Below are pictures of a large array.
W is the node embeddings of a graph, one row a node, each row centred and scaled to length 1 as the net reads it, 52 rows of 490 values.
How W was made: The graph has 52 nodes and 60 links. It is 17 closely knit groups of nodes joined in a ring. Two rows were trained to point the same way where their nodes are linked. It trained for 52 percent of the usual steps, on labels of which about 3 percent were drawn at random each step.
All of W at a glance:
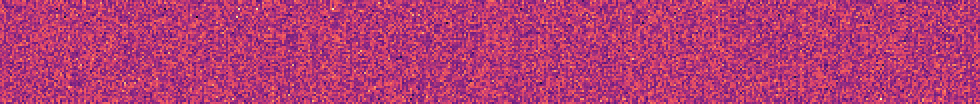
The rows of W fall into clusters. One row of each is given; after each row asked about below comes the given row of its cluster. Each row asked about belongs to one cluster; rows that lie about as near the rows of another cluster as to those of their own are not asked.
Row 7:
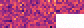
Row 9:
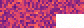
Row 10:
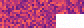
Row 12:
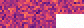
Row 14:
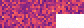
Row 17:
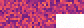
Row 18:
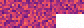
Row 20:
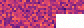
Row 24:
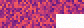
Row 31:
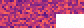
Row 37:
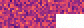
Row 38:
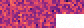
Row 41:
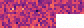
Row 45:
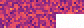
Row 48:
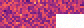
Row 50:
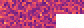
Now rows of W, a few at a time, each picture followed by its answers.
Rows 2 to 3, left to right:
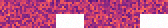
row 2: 17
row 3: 41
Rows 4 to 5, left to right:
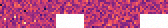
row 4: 24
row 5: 18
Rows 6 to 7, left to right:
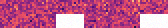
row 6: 45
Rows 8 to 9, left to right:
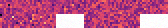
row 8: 24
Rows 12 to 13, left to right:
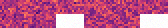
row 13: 48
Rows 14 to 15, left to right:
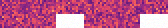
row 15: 38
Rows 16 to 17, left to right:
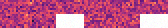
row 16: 12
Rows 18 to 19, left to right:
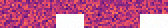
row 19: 31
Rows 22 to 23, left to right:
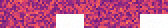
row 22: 9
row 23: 31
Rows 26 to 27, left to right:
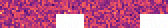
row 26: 37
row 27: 10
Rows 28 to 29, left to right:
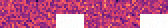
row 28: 17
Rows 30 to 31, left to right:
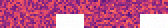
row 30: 9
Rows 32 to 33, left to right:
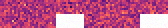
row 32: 20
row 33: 45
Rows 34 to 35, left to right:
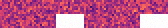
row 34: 37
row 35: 7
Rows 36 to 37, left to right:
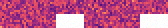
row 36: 10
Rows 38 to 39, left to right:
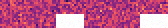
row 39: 18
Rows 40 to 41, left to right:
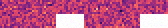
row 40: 14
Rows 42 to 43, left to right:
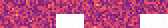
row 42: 41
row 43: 38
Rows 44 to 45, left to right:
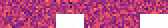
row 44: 20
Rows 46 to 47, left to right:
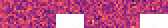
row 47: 14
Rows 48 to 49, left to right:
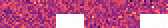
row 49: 50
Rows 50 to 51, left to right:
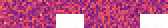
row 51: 9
